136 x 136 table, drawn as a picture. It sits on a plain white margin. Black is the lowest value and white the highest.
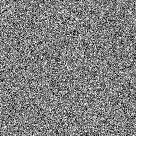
Histogram: bell-shaped. Seam: none. Grain: fine. Mirror symmetry: none. Average level on the scale: 50%. Odd rows or columns: none.
